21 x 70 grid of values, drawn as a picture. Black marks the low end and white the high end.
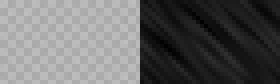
It is made of 1 by 2 panels. Panel 1,1: high, checkered, faint in contrast. Panel 1,2: very low, slanting down to the right, faint in contrast.
